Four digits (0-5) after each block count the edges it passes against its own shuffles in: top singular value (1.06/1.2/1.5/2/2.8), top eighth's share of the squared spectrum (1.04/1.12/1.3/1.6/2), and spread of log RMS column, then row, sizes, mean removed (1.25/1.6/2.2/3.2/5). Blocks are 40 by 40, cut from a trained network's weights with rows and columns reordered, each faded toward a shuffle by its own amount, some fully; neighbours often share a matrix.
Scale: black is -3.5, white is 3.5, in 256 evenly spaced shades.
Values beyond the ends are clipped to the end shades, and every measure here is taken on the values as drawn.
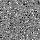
0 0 0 0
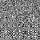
3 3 1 2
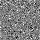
1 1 0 0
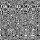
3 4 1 2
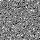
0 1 0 0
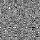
3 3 1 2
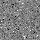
0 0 0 0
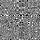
3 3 1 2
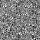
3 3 1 1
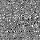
2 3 0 1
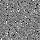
0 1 0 0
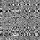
4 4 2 3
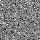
0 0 0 0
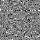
2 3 1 1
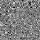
2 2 1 1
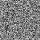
2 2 0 0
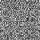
3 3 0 1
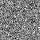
0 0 0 0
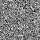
1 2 0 0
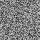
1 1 0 0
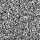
0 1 0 0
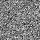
0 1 0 0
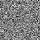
3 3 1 1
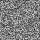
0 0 0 0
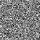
3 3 0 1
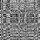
4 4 2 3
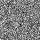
0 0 0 0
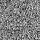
2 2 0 0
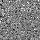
2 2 0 0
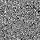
2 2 0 1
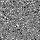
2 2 0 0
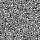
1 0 0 0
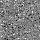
0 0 0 0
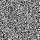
1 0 0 0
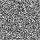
2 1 0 0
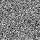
1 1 0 0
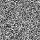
3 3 1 1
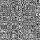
3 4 2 0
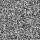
1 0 0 0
